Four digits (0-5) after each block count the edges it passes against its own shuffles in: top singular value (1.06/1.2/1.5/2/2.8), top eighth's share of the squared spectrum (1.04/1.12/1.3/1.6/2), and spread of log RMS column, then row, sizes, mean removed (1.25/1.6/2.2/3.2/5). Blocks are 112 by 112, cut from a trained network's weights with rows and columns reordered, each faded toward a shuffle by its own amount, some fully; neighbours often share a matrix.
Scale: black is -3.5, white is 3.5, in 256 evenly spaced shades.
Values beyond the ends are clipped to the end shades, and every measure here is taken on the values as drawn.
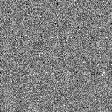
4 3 0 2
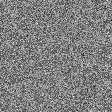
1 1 0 0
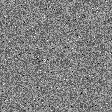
1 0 0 0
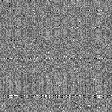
4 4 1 3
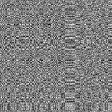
5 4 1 4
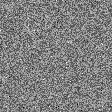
0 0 0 0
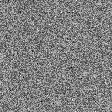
3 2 0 0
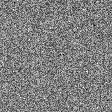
3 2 0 0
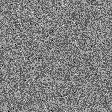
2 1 0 0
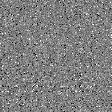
3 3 2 2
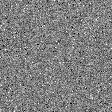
0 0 0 0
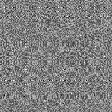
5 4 0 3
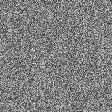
3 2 0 0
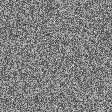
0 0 0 0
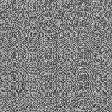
5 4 1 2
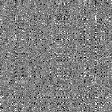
4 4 3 3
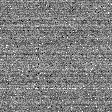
4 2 1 1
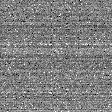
4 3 1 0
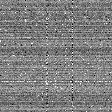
5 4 2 2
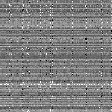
5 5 3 3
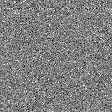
2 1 0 0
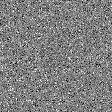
3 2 0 1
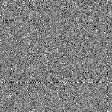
4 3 1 2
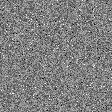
2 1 0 1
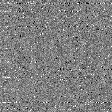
3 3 0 2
